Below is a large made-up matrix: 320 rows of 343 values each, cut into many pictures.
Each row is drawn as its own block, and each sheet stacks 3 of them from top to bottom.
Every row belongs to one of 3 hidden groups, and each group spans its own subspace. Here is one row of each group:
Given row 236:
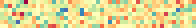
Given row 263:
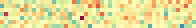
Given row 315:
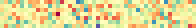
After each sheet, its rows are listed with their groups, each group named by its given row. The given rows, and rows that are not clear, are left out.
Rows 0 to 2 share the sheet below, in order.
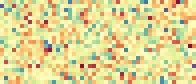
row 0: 263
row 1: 263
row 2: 236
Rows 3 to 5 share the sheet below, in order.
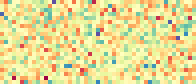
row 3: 263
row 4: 263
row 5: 263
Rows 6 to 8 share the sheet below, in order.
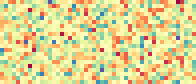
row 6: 315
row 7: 263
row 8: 315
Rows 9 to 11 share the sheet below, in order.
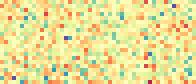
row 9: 263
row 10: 263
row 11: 263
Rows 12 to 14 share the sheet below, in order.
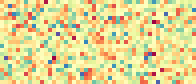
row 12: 236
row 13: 315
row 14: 263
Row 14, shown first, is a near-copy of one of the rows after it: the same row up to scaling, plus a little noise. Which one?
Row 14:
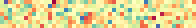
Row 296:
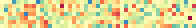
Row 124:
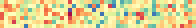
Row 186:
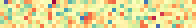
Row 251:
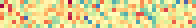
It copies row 186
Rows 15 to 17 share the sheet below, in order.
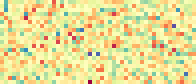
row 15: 263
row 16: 315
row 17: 315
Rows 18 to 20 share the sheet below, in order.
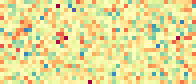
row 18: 315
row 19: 236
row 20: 315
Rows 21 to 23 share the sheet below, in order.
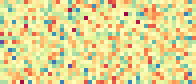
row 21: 263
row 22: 236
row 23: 315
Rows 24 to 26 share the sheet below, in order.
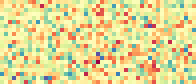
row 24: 315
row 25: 315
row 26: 263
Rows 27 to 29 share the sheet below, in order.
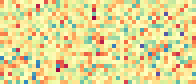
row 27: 236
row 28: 315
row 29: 236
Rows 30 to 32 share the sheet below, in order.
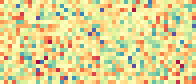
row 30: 236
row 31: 263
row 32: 236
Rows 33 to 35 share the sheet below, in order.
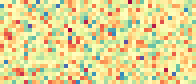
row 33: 315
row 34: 263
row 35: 236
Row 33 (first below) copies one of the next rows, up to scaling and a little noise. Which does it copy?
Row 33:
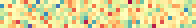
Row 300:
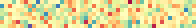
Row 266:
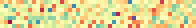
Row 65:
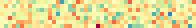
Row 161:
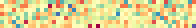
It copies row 300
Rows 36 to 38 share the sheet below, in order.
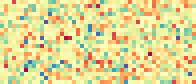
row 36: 263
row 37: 263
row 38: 263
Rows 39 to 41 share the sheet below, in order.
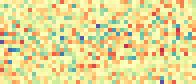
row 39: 315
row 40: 236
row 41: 236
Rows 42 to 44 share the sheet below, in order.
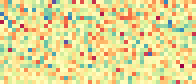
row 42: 263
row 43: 315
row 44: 236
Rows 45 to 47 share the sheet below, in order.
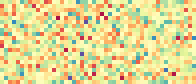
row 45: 315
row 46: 236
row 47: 236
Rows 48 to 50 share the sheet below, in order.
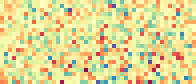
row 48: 263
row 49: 315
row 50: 315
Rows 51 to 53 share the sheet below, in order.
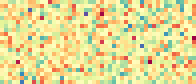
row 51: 315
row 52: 315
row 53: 236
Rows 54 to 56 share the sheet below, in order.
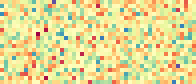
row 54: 263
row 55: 236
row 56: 263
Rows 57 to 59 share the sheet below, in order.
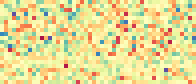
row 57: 263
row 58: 315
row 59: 236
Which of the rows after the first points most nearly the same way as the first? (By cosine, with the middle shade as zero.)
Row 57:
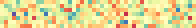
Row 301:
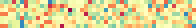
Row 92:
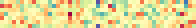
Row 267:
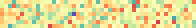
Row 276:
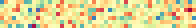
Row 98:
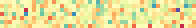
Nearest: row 98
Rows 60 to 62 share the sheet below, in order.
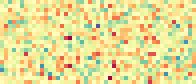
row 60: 315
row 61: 263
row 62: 263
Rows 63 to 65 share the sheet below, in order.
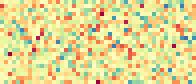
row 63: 315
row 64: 236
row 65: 315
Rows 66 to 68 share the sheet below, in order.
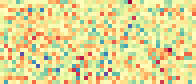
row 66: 315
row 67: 263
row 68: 315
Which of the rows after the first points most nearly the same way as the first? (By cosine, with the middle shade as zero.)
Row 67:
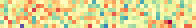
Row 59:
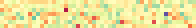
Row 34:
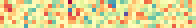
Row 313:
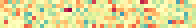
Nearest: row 59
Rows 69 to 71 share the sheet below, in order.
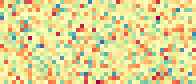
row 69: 236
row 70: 315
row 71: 315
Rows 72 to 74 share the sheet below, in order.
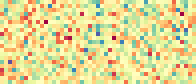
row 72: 263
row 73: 263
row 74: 236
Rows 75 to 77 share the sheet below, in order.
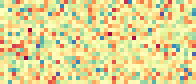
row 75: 315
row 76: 236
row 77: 315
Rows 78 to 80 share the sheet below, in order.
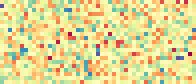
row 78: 263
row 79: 315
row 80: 315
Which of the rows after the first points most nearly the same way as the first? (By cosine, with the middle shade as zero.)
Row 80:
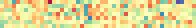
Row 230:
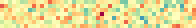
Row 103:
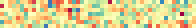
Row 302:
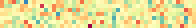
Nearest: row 230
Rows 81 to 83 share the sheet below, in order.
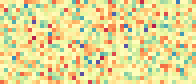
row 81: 263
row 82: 263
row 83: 263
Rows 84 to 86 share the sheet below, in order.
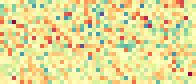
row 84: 315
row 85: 263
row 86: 263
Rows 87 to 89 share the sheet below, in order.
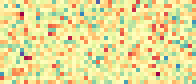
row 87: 236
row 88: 315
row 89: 236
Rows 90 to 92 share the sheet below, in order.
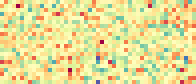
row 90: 236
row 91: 315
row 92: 263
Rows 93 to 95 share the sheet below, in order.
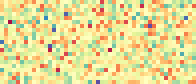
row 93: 315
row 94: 263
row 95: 315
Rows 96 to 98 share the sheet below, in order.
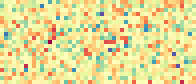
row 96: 315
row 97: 263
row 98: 263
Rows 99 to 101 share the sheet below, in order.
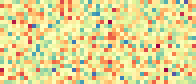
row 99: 263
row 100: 236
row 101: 236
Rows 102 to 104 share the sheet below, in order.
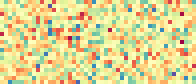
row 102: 263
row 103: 263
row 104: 236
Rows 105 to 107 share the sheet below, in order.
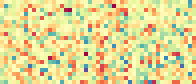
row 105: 263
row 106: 315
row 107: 315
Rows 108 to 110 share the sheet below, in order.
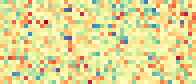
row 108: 263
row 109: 263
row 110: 315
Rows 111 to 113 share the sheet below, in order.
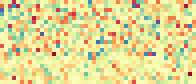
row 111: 236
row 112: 315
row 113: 263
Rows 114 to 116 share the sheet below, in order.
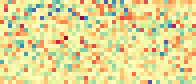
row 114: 263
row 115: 236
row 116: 263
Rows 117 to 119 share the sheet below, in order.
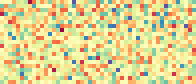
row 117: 236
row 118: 315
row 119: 236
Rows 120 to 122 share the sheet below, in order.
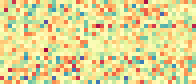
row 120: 263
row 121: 263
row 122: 315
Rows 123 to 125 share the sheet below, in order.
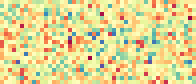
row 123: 263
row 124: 263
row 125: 236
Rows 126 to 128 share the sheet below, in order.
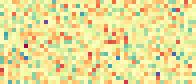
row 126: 263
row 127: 263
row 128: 236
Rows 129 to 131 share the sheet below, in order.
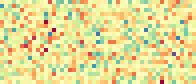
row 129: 263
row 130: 263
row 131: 236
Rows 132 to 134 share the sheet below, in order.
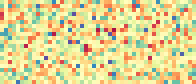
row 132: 236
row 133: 263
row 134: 236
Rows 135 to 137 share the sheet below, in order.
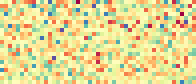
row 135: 263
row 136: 315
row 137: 263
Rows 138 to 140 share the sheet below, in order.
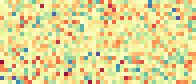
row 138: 236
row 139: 315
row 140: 315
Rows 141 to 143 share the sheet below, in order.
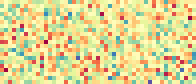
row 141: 263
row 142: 315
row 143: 263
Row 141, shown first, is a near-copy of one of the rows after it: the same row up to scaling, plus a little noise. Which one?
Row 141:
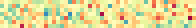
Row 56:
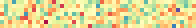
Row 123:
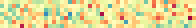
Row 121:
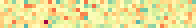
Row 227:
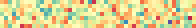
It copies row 123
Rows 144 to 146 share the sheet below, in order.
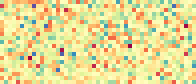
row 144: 263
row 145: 236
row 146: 236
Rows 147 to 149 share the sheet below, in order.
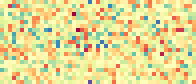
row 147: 236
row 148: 315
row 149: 315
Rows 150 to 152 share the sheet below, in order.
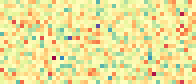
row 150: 263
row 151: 263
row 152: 263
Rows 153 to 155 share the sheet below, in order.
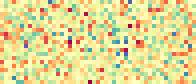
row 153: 315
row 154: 263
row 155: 315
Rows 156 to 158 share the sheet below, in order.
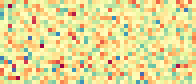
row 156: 236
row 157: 315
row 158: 236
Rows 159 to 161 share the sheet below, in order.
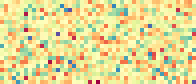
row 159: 263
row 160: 315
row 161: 315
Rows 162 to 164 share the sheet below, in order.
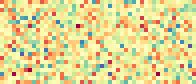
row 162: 236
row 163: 263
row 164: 236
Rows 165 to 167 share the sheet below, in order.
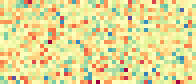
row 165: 236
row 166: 263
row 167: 315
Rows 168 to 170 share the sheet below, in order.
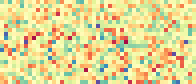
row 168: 315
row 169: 263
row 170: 315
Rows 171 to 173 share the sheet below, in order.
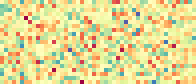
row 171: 263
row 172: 236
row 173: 236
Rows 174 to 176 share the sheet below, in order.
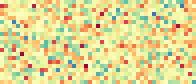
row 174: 315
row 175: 263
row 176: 315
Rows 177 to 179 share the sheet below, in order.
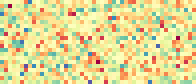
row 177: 236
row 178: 236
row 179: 263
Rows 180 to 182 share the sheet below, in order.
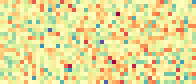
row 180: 315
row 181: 315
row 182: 263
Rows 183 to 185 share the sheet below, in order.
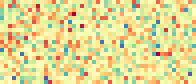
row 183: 236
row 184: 263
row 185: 263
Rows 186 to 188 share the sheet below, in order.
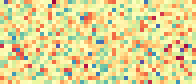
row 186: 263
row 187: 315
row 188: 315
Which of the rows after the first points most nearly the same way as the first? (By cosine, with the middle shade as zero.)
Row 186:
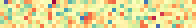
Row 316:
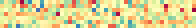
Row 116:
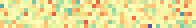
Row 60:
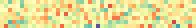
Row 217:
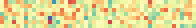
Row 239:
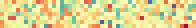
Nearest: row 116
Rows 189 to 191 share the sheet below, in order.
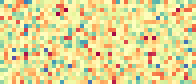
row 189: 236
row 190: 263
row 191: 315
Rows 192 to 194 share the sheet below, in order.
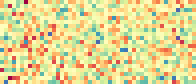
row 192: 236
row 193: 263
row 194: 236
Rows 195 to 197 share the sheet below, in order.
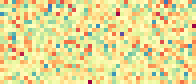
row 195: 315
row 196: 315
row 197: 315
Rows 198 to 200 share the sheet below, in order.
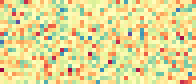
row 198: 236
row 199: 236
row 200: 263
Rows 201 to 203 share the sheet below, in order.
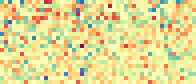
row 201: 315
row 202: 263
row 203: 263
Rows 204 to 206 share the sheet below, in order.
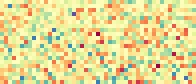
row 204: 236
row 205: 263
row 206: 315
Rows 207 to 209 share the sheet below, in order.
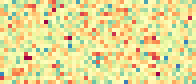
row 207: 263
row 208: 263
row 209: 236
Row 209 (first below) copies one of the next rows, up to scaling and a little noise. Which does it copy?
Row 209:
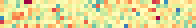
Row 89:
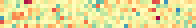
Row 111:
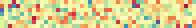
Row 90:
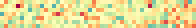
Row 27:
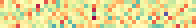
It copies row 89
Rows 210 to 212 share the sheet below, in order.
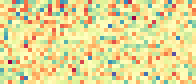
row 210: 315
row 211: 263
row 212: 236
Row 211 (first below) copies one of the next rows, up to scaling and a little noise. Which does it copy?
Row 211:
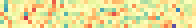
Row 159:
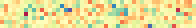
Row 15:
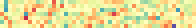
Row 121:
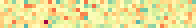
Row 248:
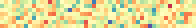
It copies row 15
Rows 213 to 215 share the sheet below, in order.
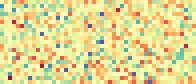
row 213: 315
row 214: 315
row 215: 315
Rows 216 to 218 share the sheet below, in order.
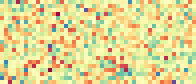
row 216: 315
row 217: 263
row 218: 263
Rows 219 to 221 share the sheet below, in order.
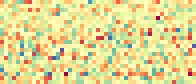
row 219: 236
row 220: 236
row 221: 263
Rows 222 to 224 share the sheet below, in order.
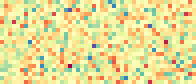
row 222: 263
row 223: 236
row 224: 263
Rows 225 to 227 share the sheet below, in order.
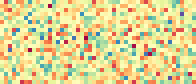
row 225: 263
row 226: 315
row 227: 263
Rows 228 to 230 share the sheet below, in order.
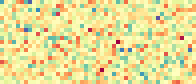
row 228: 236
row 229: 236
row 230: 315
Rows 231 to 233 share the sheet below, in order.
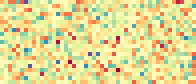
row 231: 315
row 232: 315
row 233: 315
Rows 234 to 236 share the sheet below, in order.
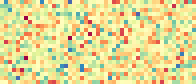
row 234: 263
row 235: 263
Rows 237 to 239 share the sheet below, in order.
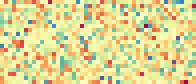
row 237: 315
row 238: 236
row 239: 263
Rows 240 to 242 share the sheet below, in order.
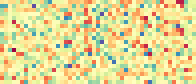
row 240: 315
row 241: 315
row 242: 263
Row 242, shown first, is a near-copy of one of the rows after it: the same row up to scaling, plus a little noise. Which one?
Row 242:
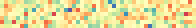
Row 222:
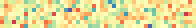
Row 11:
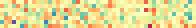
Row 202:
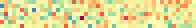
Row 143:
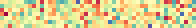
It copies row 222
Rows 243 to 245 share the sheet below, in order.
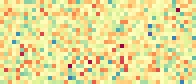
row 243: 263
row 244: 236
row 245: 263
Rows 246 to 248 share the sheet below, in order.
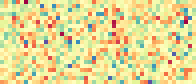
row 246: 315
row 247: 263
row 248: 263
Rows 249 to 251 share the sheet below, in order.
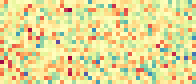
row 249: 263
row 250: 236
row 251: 263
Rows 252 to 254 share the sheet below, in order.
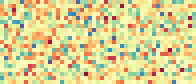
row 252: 315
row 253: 263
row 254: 263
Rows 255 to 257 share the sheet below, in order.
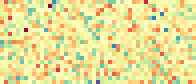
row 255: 263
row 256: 236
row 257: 315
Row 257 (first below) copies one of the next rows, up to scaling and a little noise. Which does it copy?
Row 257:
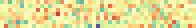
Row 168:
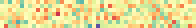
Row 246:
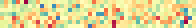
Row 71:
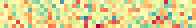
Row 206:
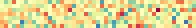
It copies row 168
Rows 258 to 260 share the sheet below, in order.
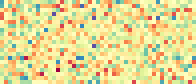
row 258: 236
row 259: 236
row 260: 315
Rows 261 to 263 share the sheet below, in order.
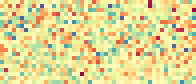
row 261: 236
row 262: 315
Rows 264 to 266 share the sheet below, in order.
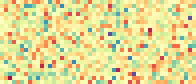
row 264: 263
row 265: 236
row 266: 315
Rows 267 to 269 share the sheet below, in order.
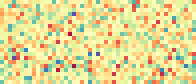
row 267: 236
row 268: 315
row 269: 315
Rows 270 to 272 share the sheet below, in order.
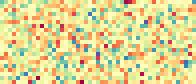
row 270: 236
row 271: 315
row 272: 236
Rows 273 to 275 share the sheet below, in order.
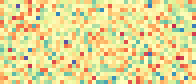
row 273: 236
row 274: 315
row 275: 315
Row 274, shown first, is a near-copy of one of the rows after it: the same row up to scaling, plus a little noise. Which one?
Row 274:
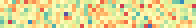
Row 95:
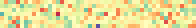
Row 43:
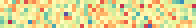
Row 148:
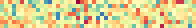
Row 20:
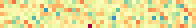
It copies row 43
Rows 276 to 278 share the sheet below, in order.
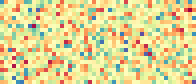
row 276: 236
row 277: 315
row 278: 315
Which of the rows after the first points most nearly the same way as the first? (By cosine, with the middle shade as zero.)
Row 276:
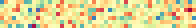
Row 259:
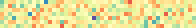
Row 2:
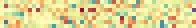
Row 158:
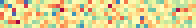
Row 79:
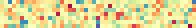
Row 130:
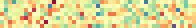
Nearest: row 259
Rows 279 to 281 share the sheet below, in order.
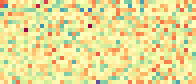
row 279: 236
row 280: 315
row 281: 315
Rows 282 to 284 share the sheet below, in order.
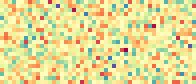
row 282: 315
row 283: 263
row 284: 236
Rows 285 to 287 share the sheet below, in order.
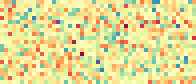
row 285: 236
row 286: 236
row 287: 263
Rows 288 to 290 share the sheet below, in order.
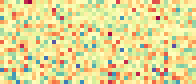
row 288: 236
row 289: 236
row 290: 236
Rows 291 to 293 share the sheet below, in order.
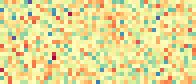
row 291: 236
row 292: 315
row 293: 263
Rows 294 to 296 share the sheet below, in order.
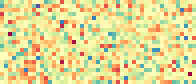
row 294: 236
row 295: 236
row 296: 263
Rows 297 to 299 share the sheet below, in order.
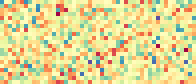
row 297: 236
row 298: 315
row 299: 263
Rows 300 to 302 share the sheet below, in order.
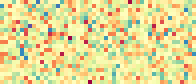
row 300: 315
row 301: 315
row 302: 315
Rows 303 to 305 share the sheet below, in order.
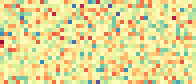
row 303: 236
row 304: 236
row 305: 315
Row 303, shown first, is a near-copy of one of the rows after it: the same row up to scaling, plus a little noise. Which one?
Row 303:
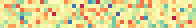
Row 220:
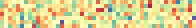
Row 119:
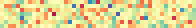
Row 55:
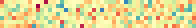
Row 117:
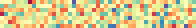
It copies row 119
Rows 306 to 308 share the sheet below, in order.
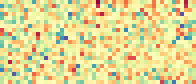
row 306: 263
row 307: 236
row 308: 236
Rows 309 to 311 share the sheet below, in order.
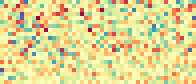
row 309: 236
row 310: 236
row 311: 236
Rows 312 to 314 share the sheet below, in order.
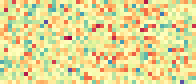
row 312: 263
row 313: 263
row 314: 263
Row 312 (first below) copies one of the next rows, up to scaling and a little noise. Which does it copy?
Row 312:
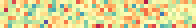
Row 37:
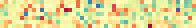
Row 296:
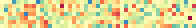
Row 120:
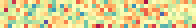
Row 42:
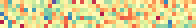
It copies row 120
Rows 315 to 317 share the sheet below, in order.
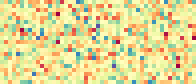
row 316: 236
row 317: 263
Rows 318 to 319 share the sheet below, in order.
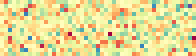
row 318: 263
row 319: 315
